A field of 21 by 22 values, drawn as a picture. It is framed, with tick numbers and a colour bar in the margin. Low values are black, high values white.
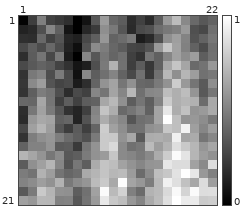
Ninth with the lowest average: top left. Slope: up to the bottom right. Mirror symmetry: none. Stripes: upright, repeating 3 times. Histogram: bell-shaped. Average level on the scale: 50%. Ninth with the highest average: bottom right. Odd rows or columns: none.
